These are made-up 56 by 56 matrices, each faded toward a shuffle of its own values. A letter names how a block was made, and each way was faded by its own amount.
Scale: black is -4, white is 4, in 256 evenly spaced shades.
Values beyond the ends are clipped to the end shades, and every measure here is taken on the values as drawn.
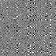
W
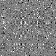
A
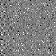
A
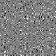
A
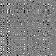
W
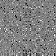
A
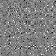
A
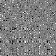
A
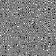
A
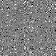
A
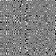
W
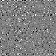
A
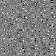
A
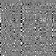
W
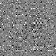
A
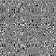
A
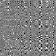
W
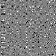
A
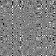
W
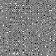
A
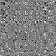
A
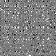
A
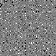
A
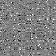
A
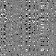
W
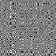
W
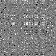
A
